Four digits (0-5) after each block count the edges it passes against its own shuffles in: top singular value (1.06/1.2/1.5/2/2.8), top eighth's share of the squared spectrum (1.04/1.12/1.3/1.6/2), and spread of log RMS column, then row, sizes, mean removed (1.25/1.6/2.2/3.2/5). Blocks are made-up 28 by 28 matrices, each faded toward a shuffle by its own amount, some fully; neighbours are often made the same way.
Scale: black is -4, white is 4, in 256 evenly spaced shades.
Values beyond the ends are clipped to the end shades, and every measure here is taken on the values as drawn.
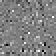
2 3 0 1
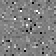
0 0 0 0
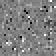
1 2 0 1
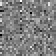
2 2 2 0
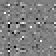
3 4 1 2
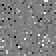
1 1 0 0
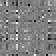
4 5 2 2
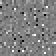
2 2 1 0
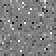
0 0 0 0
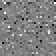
2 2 0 1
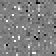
2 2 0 0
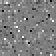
0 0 0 0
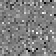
0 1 0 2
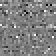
1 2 0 2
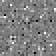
1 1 0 0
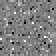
0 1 0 0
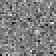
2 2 0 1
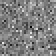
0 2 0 0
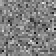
2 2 0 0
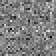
0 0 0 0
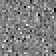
0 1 0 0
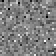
0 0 0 0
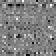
3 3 0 2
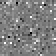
1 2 0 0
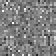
2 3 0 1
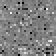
2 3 0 1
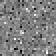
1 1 0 0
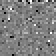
2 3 0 1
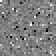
0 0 0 0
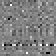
3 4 0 2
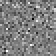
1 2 0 0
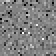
0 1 0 0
